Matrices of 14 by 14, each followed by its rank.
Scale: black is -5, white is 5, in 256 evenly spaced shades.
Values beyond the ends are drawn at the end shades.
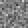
full rank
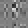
two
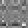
two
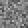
full rank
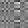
one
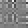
two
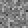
full rank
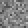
full rank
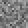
full rank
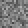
full rank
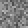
full rank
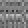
two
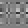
one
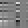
one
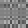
one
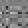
two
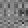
two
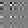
one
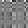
one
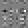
two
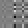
one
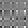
one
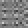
two
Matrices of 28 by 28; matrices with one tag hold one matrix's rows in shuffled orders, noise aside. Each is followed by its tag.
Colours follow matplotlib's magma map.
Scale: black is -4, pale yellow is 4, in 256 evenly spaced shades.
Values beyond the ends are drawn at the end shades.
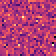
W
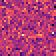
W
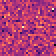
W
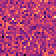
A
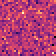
W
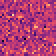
A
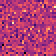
A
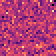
W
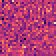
A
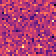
W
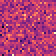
A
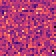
W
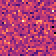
W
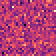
A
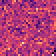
W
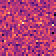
W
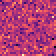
W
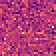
W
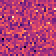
A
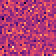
A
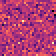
W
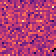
W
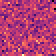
W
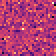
W
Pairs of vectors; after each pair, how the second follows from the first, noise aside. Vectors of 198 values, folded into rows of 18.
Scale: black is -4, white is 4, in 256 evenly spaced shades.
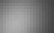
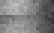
wrapped around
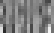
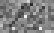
shuffled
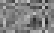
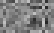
copied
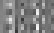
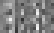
copied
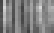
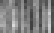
reversed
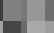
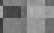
wrapped around
